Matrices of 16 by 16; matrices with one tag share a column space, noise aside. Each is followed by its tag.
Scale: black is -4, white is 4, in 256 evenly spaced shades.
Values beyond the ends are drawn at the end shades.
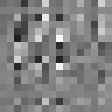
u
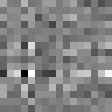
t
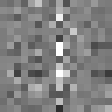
t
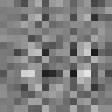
t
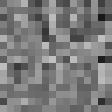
u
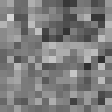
u
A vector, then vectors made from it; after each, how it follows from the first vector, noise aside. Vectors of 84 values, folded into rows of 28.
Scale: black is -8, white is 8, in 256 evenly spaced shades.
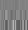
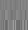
shrunk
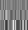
scaled up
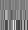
scaled up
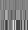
scaled up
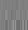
shrunk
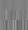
shrunk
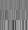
negated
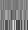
scaled up
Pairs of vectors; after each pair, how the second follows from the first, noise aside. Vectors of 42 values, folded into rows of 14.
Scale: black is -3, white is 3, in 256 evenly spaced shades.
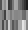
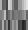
negated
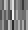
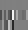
partly zeroed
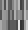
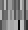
negated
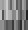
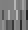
partly zeroed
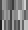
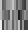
negated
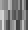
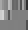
partly zeroed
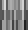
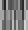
negated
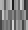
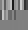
partly zeroed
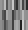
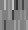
partly zeroed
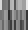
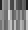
negated
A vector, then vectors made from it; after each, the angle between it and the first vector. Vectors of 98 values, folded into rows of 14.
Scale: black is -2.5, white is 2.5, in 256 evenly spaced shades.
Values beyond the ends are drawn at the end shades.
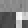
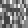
orthogonal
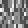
orthogonal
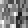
partly opposed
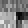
nearly opposite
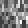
partly aligned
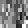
partly opposed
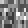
partly aligned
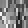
partly opposed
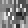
partly opposed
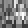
partly aligned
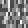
orthogonal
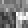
nearly parallel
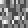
orthogonal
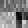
nearly opposite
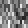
partly opposed
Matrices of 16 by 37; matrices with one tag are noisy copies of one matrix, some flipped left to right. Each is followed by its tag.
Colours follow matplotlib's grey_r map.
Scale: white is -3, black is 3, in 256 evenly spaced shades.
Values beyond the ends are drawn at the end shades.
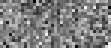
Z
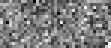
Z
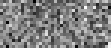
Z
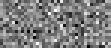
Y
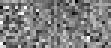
Z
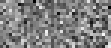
Z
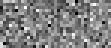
Z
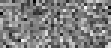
Z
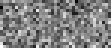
Z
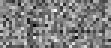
Y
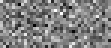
Y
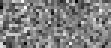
Z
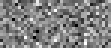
Y
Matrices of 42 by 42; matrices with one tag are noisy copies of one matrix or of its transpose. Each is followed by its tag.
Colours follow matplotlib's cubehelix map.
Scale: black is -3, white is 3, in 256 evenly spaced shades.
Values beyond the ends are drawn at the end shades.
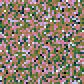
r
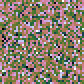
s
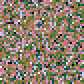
r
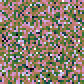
s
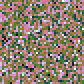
s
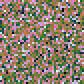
r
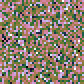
s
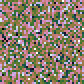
s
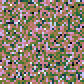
r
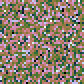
r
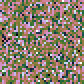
s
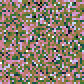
s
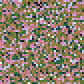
s
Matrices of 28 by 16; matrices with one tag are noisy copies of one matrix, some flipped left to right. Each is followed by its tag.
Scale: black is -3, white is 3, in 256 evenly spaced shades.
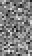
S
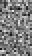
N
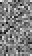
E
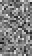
E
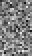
S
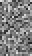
E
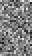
E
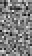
N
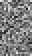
E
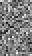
E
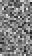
E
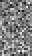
S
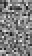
N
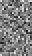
E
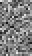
E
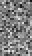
S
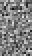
N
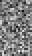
S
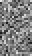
E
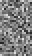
E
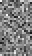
E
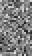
E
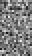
N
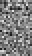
N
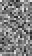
E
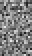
N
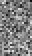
S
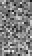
S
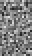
N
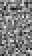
N
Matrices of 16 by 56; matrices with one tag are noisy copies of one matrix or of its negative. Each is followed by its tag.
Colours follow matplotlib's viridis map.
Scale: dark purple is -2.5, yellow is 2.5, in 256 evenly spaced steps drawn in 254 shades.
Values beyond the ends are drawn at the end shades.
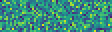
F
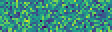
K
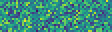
K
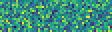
K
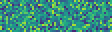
F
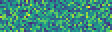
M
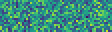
K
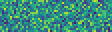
K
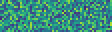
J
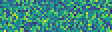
M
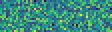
M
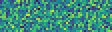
M
